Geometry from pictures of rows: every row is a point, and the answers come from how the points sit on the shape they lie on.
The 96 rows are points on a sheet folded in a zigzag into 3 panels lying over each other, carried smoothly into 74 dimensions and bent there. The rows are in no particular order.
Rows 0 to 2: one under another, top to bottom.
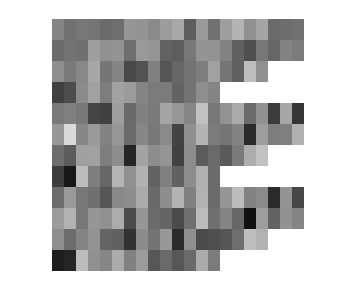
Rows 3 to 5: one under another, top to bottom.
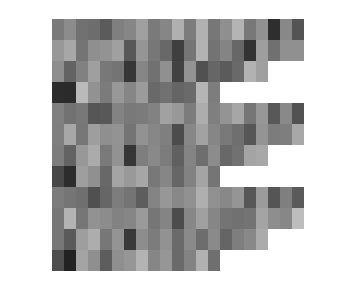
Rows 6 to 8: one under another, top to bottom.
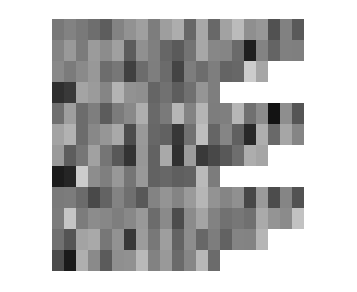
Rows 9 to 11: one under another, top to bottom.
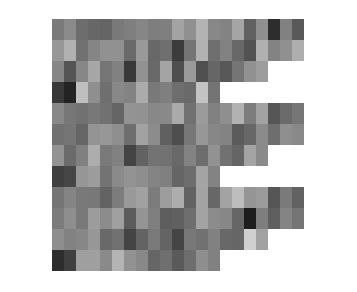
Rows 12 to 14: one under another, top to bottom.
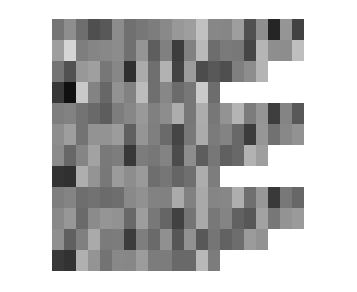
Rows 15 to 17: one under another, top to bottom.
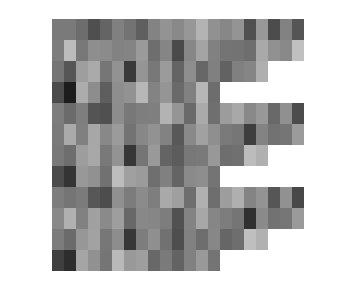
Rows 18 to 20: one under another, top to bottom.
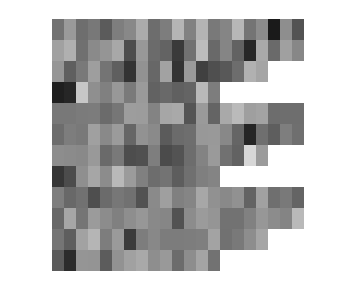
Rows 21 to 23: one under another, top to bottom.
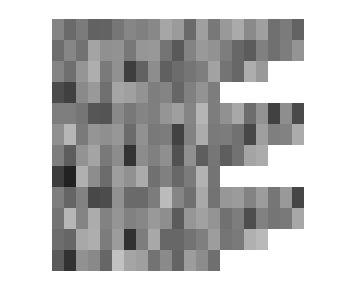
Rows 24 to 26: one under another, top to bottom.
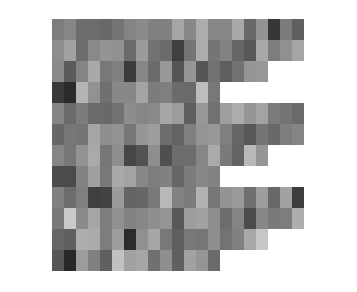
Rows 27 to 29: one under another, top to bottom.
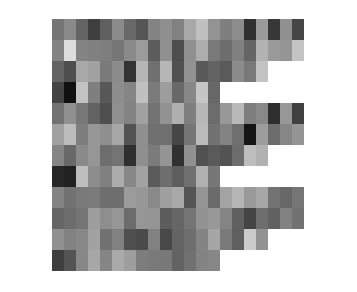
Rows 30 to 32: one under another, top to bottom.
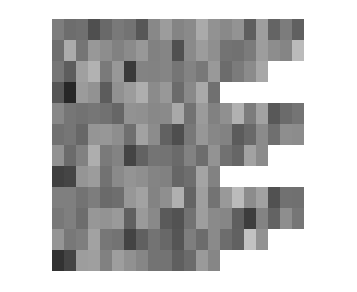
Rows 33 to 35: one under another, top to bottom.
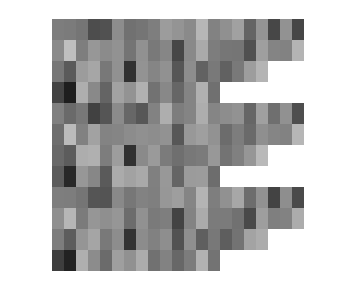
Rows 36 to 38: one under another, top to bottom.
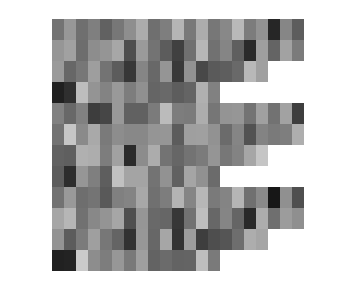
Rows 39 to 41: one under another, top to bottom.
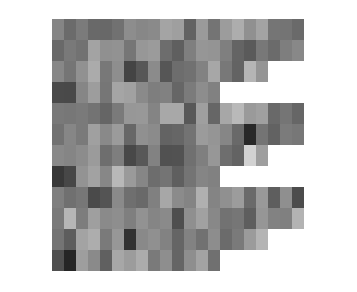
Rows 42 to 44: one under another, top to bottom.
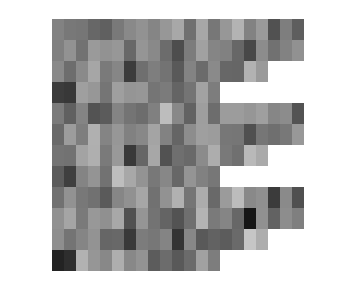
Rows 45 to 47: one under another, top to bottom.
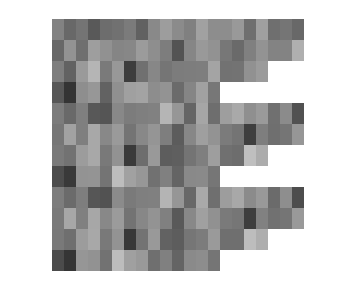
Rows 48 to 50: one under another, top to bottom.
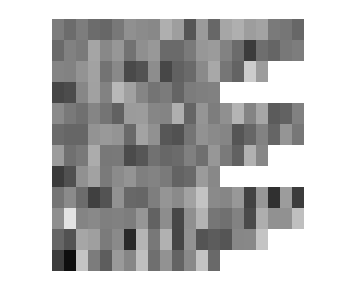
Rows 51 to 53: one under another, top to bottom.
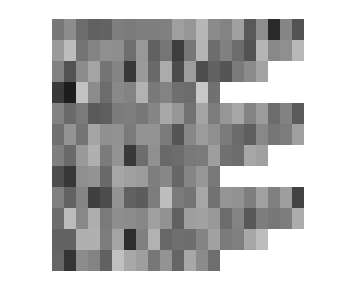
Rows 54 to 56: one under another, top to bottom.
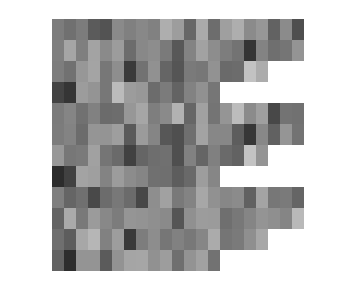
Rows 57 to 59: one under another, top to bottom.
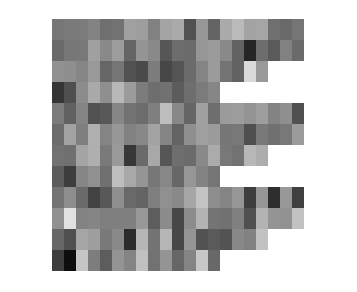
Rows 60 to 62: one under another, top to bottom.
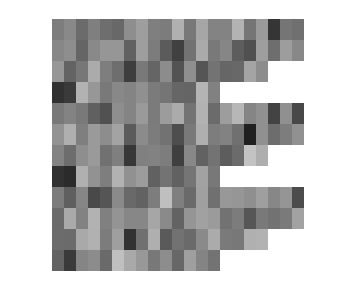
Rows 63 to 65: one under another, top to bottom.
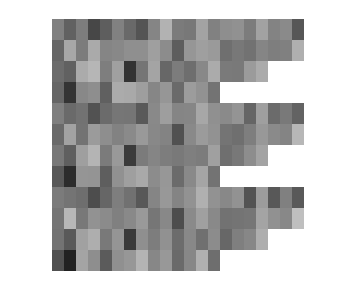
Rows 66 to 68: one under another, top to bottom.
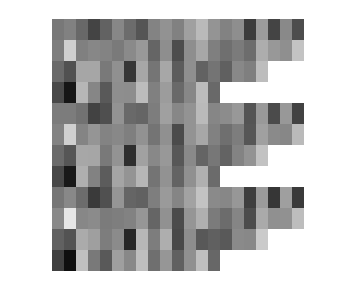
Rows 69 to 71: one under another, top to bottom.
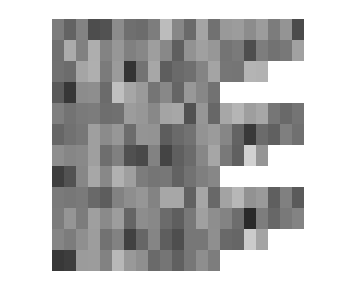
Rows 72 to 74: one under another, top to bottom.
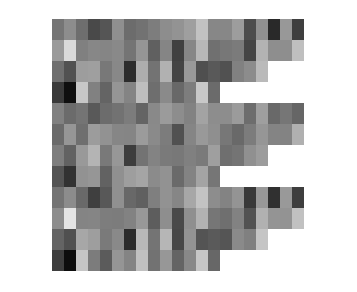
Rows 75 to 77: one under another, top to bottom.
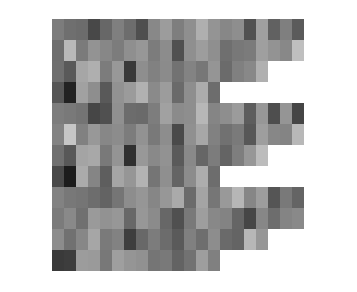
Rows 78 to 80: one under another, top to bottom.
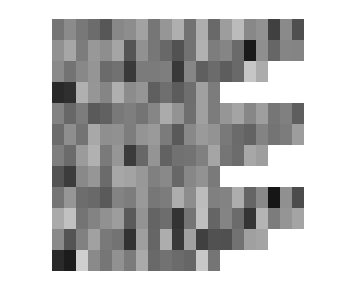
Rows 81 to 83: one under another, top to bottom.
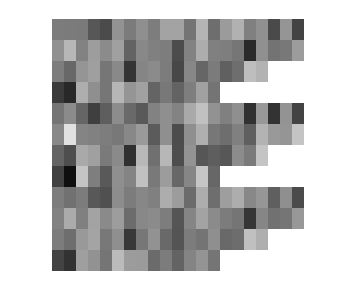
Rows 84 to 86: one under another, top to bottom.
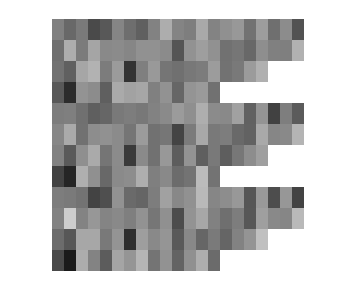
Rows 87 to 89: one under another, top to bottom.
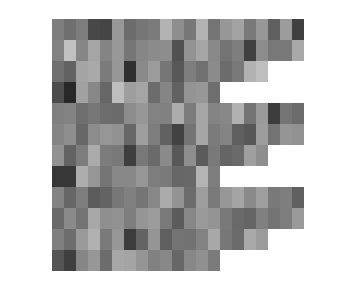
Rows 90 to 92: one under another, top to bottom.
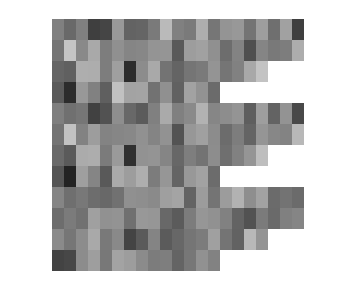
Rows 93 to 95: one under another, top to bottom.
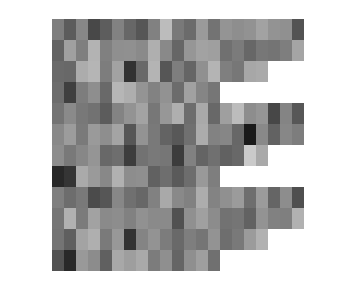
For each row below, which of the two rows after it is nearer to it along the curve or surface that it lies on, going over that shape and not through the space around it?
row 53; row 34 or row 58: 58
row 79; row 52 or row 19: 52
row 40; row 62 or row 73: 62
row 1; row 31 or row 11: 11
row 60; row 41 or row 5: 5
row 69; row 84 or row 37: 37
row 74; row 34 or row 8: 8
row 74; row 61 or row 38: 38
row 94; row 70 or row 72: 70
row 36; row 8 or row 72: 72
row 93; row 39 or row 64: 39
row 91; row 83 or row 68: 68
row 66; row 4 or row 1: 4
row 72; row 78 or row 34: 34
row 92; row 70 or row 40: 70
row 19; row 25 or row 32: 25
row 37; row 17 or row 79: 17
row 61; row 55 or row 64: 55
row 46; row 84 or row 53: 53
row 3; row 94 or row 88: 88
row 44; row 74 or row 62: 62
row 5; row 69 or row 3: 3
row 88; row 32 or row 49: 49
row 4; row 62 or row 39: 39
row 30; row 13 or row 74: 74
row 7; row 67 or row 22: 22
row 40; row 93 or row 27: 93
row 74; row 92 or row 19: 92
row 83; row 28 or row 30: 28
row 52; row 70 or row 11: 70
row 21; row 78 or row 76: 76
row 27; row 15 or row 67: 15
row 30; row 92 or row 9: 9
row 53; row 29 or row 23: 23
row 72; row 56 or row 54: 56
